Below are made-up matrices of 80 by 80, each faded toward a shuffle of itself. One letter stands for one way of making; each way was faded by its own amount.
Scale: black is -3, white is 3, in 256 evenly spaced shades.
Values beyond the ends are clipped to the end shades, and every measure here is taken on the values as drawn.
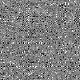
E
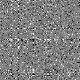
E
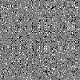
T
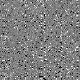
T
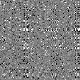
T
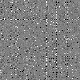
T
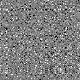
E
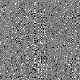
T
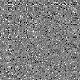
E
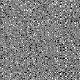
E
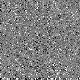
E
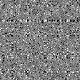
E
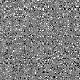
E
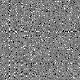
E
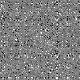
T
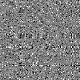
E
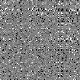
T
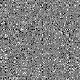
E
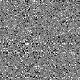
E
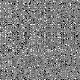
E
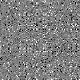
E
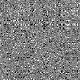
E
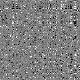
T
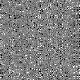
T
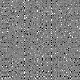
T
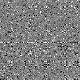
E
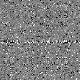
E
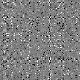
T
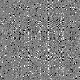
T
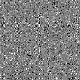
E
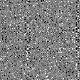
E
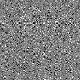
E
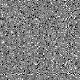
E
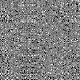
E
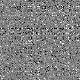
E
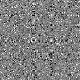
E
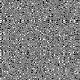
E
